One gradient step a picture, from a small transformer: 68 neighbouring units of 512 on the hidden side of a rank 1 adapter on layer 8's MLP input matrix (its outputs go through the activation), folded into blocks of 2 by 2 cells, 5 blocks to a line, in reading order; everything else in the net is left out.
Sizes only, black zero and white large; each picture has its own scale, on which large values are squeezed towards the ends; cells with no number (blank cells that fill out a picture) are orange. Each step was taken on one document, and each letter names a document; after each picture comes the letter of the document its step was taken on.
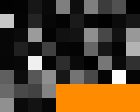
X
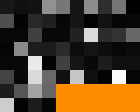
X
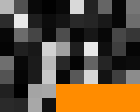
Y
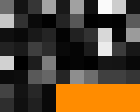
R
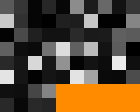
Y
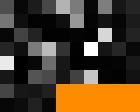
R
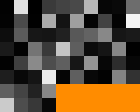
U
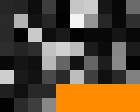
Y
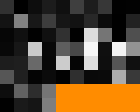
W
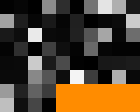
X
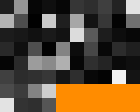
U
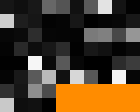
X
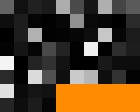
R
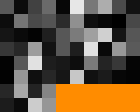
W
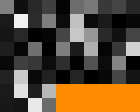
W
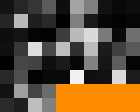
W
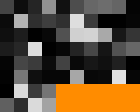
W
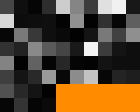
R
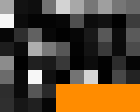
R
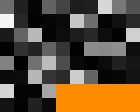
R
